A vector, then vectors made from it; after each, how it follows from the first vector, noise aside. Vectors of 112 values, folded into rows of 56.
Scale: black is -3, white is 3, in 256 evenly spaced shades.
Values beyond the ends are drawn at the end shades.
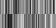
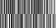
sign-scrambled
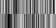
copied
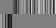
partly zeroed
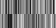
copied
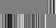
partly zeroed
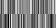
sign-scrambled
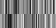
copied
